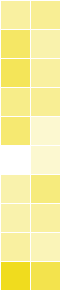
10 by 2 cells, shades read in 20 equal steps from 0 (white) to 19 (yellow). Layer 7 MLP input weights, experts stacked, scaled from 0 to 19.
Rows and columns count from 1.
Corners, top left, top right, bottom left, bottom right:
8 9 19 15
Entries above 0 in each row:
2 2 2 2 2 1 2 2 2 2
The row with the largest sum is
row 10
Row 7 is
7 11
